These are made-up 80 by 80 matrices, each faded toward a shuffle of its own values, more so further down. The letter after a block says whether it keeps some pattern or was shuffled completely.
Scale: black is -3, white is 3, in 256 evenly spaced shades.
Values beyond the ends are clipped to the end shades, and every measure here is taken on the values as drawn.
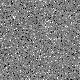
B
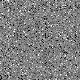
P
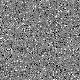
P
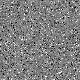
P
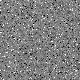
B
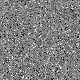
B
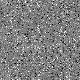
P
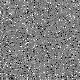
P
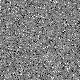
B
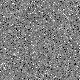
B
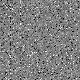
P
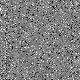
P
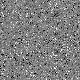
P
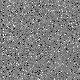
P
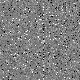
P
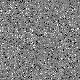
P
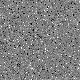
B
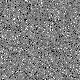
B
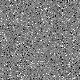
P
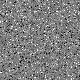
B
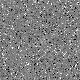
B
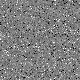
B
